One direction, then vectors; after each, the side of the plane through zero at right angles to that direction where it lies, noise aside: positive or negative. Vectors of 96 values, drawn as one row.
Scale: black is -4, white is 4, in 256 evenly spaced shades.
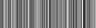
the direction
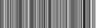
positive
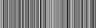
negative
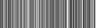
positive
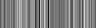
negative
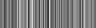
negative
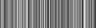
negative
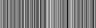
negative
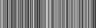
negative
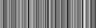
negative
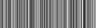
positive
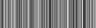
positive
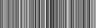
positive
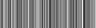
positive
